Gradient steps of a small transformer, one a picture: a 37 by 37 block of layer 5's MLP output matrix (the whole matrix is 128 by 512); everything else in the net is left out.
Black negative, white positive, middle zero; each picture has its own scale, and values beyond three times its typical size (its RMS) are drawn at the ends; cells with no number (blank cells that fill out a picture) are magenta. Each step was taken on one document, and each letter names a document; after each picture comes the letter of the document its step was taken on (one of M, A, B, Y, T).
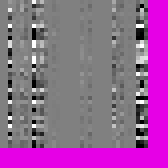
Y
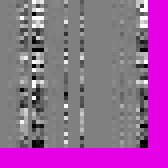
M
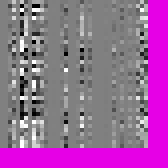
M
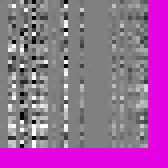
M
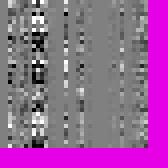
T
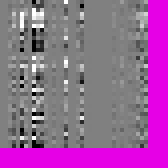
M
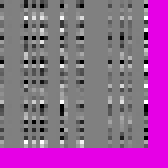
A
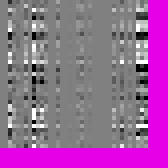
Y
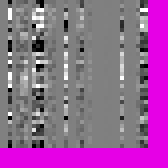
T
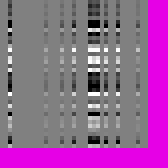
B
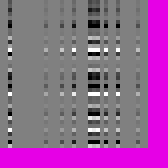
B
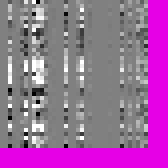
T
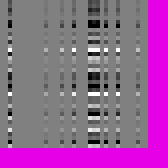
B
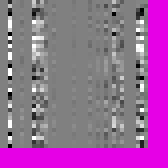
Y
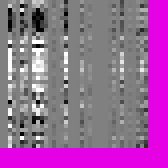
T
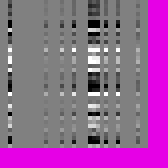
B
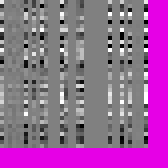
A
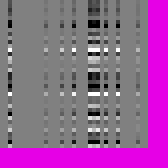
B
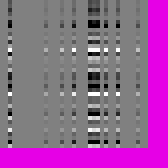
B
